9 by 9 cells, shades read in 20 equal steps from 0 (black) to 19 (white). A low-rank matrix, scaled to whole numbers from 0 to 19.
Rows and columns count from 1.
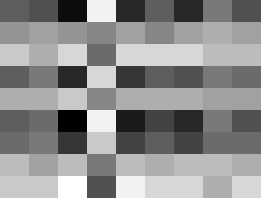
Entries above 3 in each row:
6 9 9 8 9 6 9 9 9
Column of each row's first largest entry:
4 8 3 4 3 4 4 1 3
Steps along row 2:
up down down up down up up down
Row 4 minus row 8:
-7 -3 -11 7 -10 -6 -8 -5 -5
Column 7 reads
3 12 16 6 13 3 5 14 16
